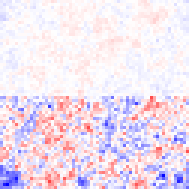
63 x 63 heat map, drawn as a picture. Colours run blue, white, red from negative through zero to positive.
Slope: none. Mirror symmetry: none. Grain: blotchy. Seam: horizontal, 50% of the way down, the top part calmer. Histogram: heavy tails on both sides.
